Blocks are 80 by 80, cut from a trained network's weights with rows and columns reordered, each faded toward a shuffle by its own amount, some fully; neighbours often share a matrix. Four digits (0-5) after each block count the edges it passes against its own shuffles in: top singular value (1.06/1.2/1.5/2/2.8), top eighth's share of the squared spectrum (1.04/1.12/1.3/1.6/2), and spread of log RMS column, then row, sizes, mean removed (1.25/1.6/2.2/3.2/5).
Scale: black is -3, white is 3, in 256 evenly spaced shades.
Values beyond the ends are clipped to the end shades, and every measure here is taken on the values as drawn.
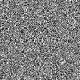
3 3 1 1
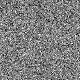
1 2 0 0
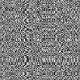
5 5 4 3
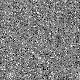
0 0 0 0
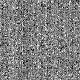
3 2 0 1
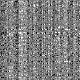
4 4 1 4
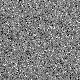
0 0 0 0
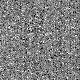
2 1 0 0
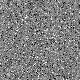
0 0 0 0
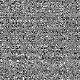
3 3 3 1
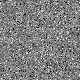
0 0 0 0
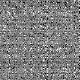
3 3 4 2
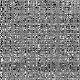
3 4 4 2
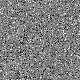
0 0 0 0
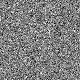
2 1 0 0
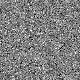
2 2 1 0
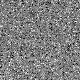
1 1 0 0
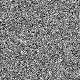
1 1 0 0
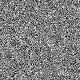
2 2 1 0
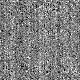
3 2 0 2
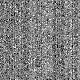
3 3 0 2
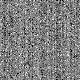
3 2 0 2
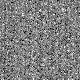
1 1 0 0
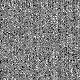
2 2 0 1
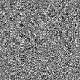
3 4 2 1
